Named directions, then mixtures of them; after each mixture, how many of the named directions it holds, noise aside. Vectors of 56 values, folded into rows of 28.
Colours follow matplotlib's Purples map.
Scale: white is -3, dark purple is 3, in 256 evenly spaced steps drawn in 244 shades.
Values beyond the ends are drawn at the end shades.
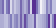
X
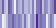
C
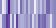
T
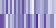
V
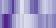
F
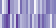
one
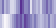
two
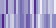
three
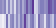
two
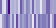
two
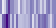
two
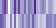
two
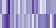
three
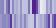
two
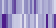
two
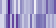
two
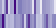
two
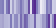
one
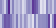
three
